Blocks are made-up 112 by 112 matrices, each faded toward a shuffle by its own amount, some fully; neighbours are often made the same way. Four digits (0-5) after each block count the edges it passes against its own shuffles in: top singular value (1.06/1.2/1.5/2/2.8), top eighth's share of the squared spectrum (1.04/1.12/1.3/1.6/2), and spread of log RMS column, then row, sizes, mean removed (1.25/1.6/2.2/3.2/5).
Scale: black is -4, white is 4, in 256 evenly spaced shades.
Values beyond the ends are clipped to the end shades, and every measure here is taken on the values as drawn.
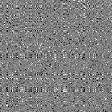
5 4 3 3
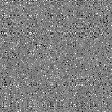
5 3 2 2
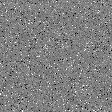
0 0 0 0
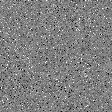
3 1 0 0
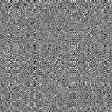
5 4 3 3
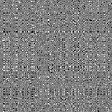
5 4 3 3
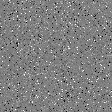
3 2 0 0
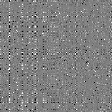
5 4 3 3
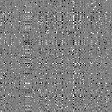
5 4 3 3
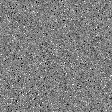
0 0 0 0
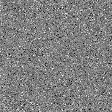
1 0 0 2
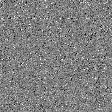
0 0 0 2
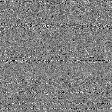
2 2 0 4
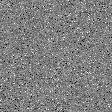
0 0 0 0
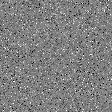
2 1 0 0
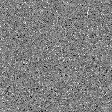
3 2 0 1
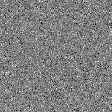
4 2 1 1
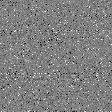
2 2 0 1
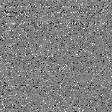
3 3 0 2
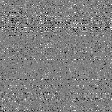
4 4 2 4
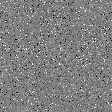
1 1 0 0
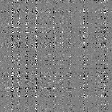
3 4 4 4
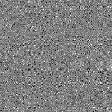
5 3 2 2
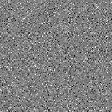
4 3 2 2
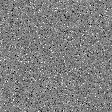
0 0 0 0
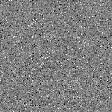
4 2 1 1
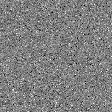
3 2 0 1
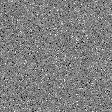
2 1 0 0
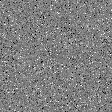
0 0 0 0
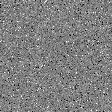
2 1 0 0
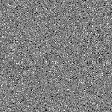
4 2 1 1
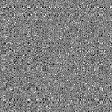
5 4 2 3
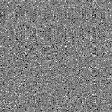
4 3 2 2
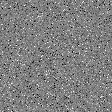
0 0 0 0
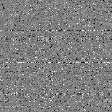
4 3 1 3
